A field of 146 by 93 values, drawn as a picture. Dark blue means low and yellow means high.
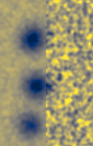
Dips: three. Mirror symmetry: none. Seam: vertical, 50% of the way across, the left part calmer. Average level on the scale: 60%.
